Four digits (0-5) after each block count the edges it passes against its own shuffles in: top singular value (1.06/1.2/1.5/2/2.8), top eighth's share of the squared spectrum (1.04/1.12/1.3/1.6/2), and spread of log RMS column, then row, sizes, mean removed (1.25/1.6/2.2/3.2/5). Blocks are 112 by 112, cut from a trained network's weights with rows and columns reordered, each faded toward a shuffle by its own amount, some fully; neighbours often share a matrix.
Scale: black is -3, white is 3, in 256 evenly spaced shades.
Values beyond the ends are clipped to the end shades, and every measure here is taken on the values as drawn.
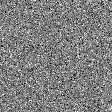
1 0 0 0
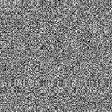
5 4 2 2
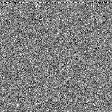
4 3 2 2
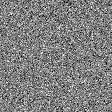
0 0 0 0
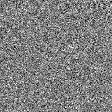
3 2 1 1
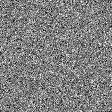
2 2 0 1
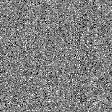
3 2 1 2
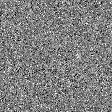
2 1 0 0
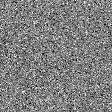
1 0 0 0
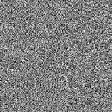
4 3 1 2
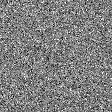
0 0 0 0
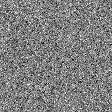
0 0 0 0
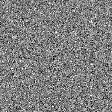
2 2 1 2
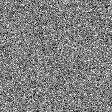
1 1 0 0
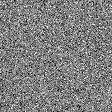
0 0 0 0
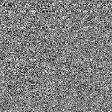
3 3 2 3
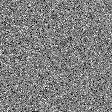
2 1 0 0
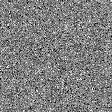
2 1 0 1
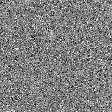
3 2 0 1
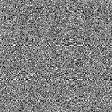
4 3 0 3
